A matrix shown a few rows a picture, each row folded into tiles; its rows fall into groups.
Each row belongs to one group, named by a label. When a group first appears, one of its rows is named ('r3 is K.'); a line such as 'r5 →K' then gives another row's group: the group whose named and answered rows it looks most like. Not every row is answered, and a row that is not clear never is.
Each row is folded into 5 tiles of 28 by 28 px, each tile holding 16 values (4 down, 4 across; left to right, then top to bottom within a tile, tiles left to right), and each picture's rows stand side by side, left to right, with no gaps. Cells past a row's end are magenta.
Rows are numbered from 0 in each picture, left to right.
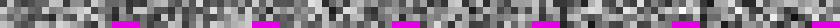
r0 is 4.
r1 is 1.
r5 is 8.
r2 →8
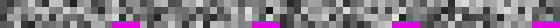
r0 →8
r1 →1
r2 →8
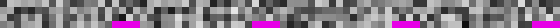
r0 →1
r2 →1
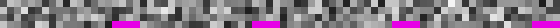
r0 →4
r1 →4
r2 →8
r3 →8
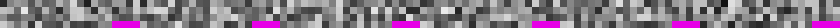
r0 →4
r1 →4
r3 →4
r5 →8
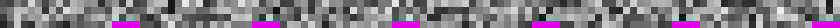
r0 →8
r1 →1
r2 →1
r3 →1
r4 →8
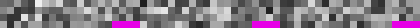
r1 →4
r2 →8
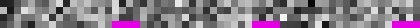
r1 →1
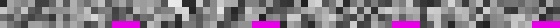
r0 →4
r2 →8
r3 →8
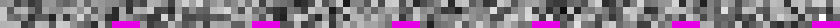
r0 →4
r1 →1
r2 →8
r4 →8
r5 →4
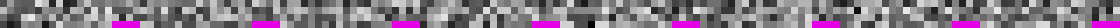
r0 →1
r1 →4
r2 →4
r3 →8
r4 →4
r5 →1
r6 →8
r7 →4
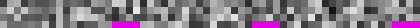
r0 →4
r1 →4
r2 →8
